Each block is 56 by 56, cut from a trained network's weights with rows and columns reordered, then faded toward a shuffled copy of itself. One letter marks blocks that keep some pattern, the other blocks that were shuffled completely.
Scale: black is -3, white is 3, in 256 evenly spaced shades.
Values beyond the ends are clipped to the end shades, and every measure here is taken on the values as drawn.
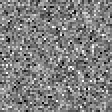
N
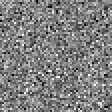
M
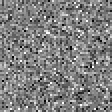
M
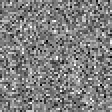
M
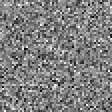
M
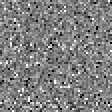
M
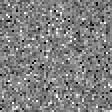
N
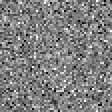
M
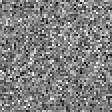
N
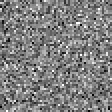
M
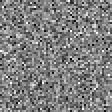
N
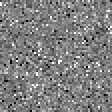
N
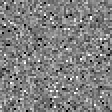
N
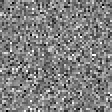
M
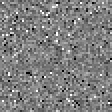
M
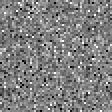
N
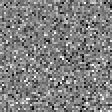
N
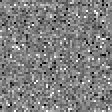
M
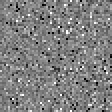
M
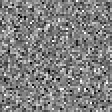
M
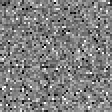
M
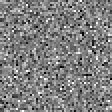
N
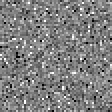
N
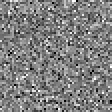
M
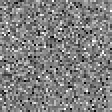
N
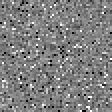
N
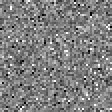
M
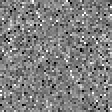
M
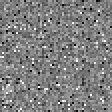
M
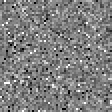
N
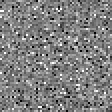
M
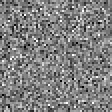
M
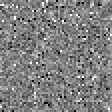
M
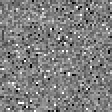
N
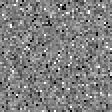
N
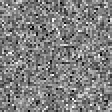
M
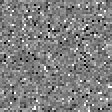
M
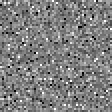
N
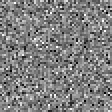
N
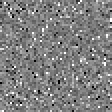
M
